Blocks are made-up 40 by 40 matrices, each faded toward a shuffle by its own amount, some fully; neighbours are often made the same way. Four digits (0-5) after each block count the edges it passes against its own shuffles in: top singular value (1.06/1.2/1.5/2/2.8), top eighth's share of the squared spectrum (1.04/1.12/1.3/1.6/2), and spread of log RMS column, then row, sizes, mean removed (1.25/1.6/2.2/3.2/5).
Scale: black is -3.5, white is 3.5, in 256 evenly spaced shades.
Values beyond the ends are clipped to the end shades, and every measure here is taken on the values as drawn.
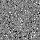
0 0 0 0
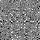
3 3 1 1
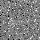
1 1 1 0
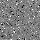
2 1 0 0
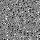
0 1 0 0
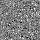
0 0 0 0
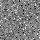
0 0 0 0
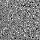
2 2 1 1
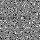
2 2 1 1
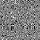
4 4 2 2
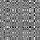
4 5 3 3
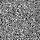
2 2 0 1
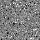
0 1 0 0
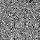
3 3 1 0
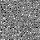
3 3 0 0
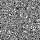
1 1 0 0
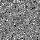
2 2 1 0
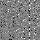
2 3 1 0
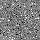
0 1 0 0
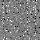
2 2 1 0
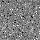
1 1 0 0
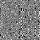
3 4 2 1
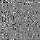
2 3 2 2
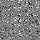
1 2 2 2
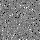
0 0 0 0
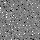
0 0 0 0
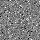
0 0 0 0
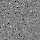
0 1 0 0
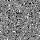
2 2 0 1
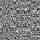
4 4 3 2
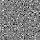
3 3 0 2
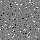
0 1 0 0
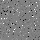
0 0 0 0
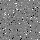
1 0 0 0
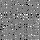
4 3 1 2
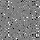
3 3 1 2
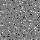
2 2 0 0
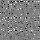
4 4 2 2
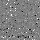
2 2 0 1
